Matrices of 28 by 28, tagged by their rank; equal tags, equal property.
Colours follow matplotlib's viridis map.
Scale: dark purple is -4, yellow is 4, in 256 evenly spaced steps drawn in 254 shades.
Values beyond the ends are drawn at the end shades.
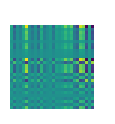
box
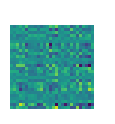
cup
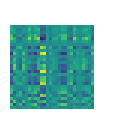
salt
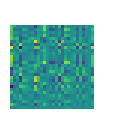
cup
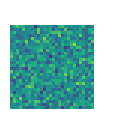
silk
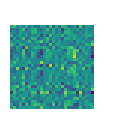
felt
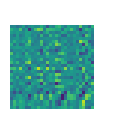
felt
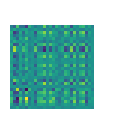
salt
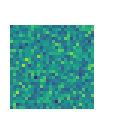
silk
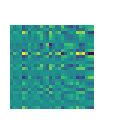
salt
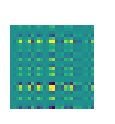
box
